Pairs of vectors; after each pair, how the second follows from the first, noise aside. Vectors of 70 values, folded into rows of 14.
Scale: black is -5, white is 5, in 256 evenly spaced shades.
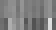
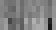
negated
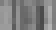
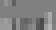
partly zeroed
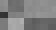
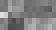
negated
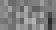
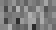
shuffled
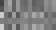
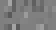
partly zeroed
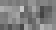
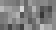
copied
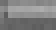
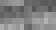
wrapped around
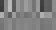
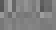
shrunk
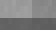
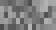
shuffled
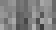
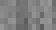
shrunk
